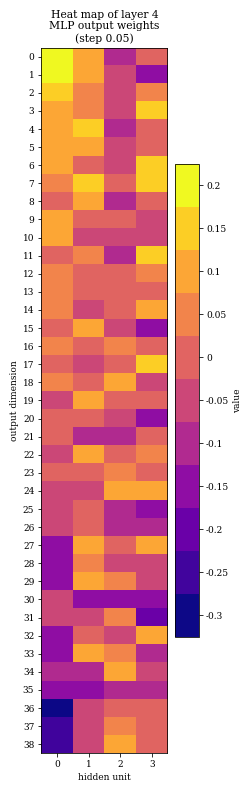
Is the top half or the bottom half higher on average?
top
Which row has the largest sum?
7
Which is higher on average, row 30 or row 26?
row 26
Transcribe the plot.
Title: Heat map of layer 4 MLP output weights (step 0.05)
x-axis: hidden unit, ticks 0 1 2 3
y-axis: output dimension, ticks 0 1 2 3 4 5 6 7 8 9 10 11 12 13 14 15 16 17 18 19 20 21 22 23 24 25 26 27 28 29 30 31 32 33 34 35 36 37 38 (0 at the top)
Colour bar: value, ticks -0.3 -0.25 -0.2 -0.15 -0.1 -0.05 0 0.05 0.1 0.15 0.2
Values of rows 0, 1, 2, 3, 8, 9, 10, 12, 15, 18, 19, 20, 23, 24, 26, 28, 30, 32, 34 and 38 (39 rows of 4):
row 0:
0.2 0.1 -0.1 0
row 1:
0.2 0.1 -0.05 -0.15
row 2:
0.15 0.05 -0.05 0.05
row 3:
0.1 0.05 -0.05 0.15
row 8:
0 0.1 -0.1 0
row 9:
0.1 0 0 -0.05
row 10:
0.1 -0.05 -0.05 -0.05
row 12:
0.05 0 0 0.05
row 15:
0 0.1 -0.05 -0.15
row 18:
0.05 0 0.1 -0.05
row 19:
-0.05 0.1 0 0
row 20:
0 0 -0.05 -0.15
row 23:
0 0 0.05 0
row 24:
-0.05 -0.05 0.1 0.1
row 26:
-0.05 0 -0.1 -0.1
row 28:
-0.15 0.05 -0.05 -0.05
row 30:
-0.05 -0.15 -0.15 -0.15
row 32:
-0.15 0 -0.05 0.1
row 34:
-0.1 -0.1 0.1 -0.05
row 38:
-0.25 -0.05 0.1 0
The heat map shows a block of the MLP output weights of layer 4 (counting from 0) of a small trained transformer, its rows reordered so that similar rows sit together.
